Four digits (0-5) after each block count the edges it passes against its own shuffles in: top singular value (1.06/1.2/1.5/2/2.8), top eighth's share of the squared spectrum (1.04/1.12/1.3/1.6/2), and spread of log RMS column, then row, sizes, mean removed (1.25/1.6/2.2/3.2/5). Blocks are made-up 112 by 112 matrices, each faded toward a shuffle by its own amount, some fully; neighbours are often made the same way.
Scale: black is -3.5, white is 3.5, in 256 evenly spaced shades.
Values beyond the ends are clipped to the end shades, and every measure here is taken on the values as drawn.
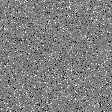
0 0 0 0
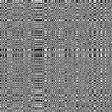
5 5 4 4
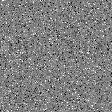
3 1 0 0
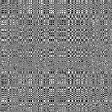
5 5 4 4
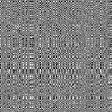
5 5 4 4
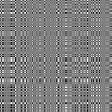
5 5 5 5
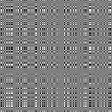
5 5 5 5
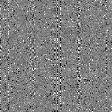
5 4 3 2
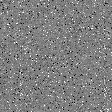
2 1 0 0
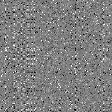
4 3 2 1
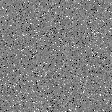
2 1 0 0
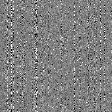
2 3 4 0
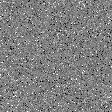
0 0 0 0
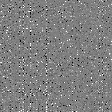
4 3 2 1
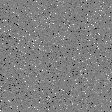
2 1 0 0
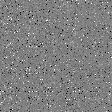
3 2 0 1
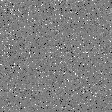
2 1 0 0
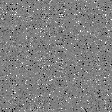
4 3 2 1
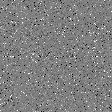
3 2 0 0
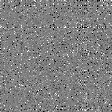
4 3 2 2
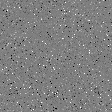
0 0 0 0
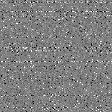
4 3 1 2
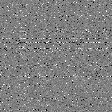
4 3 1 2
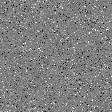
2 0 0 0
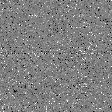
3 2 0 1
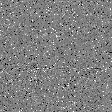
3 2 0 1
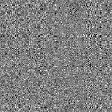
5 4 3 3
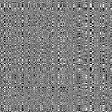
5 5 4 4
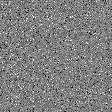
3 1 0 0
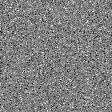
2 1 0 0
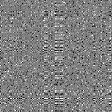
5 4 3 3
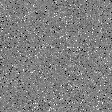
3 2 0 1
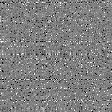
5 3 2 2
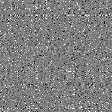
4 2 1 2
